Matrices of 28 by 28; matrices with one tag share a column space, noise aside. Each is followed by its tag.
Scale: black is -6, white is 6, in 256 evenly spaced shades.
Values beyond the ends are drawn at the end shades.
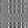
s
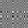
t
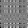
s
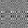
t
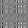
s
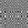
t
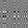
t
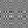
t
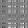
s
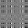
s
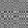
t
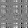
s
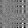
s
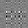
t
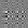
t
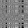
s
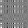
s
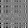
s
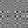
t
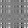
s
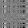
s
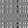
s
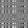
s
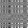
s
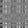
s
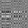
t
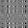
s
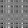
s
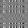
s
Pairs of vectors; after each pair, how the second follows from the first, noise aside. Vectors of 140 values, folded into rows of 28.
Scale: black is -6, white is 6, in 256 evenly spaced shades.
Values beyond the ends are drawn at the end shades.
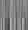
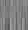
shrunk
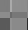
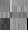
scaled up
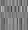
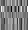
scaled up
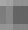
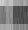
scaled up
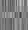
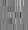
partly zeroed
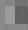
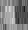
scaled up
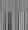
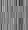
wrapped around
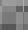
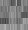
wrapped around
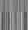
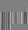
partly zeroed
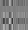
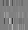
partly zeroed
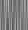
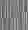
wrapped around
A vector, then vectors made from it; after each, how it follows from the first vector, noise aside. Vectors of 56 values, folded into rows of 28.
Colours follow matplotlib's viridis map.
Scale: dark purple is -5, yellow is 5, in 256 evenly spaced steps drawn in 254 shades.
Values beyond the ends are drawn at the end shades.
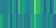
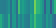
copied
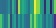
scaled up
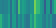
copied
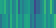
negated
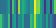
scaled up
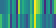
scaled up
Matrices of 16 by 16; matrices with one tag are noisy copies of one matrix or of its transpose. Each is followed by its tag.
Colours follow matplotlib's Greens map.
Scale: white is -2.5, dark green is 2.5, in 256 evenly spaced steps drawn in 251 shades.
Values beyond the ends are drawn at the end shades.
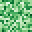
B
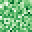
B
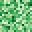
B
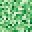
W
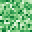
B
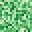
W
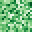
B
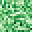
W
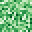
W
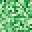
W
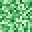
B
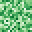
B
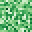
W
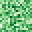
W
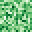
W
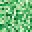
W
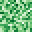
B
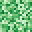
B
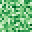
W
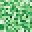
W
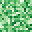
W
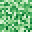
W
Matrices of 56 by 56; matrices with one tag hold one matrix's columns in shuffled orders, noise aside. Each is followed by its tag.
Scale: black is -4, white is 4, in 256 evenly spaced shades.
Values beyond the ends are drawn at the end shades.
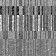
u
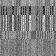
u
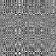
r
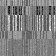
u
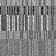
u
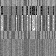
u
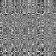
r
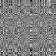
r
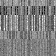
u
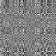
r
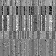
u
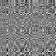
r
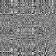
r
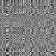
r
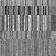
u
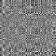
r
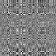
r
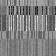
u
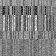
u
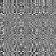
r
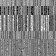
u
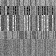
u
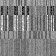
u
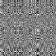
r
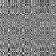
r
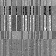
u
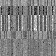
u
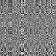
r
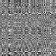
r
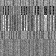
u
